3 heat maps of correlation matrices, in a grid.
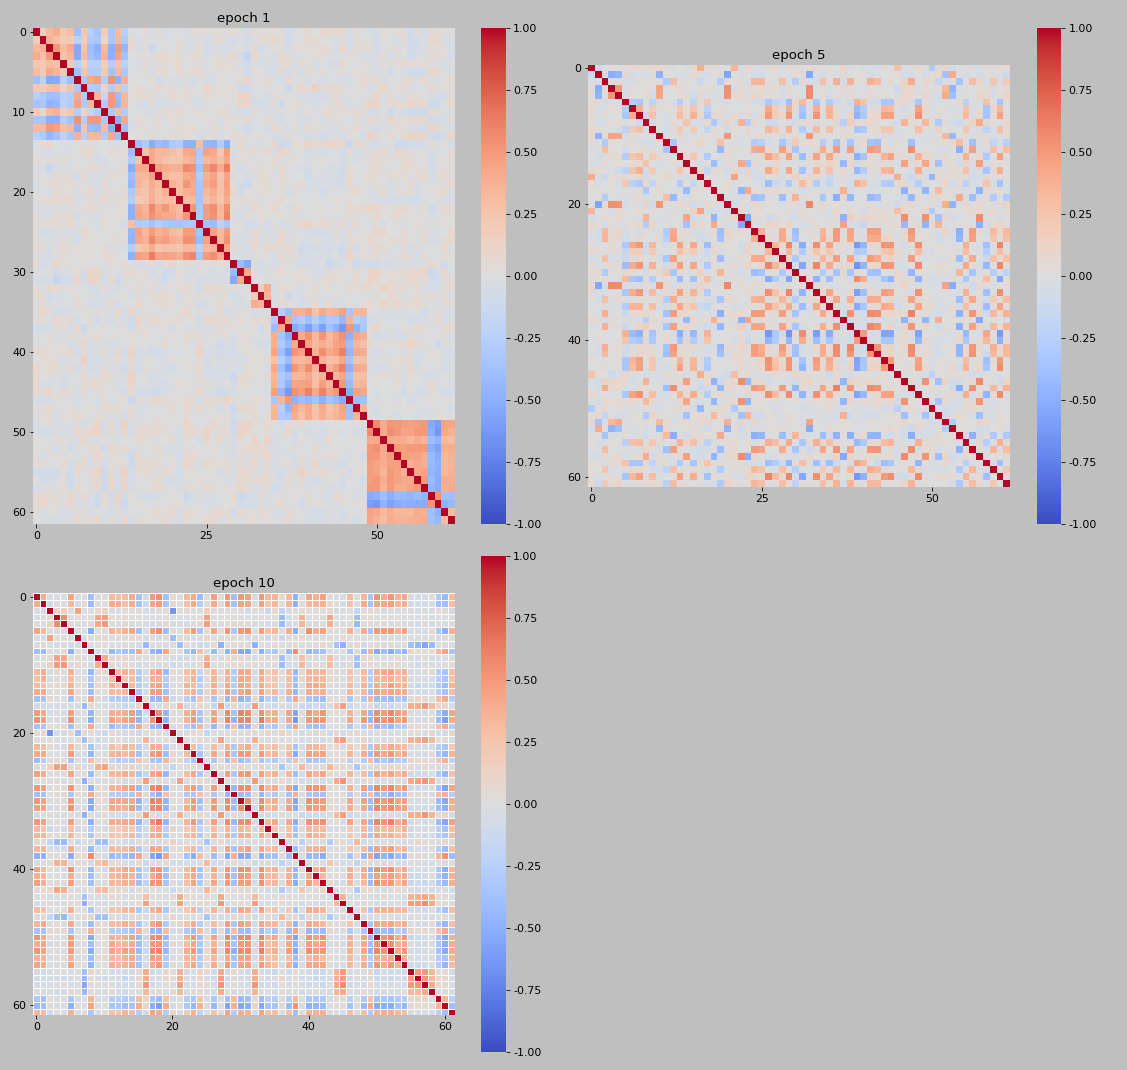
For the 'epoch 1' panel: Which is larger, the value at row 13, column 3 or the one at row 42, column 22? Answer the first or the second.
the second
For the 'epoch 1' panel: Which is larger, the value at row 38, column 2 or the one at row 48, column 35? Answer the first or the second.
the second
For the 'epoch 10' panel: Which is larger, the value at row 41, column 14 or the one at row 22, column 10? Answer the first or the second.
the first
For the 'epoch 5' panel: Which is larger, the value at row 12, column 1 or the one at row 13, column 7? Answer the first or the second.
the second
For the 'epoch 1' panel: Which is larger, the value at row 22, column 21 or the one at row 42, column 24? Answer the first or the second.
the first
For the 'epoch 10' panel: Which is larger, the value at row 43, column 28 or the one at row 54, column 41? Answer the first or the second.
the second
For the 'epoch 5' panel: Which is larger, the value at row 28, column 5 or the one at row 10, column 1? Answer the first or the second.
the first
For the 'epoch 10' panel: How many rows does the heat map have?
62
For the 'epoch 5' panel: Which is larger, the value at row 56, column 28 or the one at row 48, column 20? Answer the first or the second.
the first
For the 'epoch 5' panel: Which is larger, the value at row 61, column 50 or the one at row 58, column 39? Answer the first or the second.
the second
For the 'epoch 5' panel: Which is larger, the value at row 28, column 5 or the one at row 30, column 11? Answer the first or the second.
the second
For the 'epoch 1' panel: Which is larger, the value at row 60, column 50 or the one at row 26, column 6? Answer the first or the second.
the first
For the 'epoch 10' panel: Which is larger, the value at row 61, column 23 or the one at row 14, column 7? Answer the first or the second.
the first
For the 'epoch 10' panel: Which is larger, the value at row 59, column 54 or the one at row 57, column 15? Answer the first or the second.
the second
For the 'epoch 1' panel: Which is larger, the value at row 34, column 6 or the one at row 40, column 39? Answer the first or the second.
the second
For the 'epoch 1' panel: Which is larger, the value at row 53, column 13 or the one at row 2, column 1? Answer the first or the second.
the second
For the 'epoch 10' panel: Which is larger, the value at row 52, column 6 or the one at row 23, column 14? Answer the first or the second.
the second
